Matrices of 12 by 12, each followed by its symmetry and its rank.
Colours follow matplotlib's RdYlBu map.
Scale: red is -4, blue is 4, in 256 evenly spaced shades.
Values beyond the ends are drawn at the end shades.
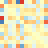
antisymmetric, rank two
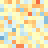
antisymmetric, full rank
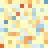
antisymmetric, full rank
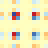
symmetric, rank one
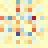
antisymmetric, rank two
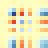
symmetric, rank one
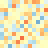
antisymmetric, full rank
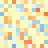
antisymmetric, full rank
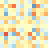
antisymmetric, rank two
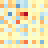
neither, rank two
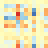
neither, rank two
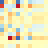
neither, rank two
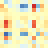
antisymmetric, rank two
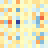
neither, rank two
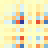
symmetric, rank one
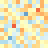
antisymmetric, full rank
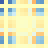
symmetric, rank one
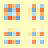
symmetric, rank one
